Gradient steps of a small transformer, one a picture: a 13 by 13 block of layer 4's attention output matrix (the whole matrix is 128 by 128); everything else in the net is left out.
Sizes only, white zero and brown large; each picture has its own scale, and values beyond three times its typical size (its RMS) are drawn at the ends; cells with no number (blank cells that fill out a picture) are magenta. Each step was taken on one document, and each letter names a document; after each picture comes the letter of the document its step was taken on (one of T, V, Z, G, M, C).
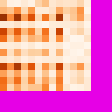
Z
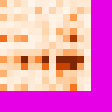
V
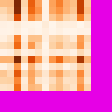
Z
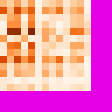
Z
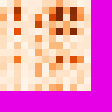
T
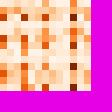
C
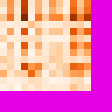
C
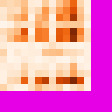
V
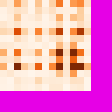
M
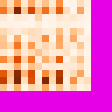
Z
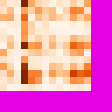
C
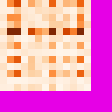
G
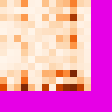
V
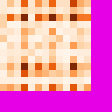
C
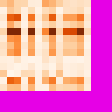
G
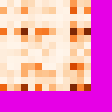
C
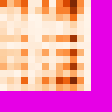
V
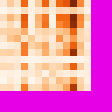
V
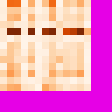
G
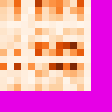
M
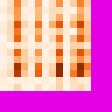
M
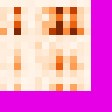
T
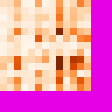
M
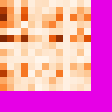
C
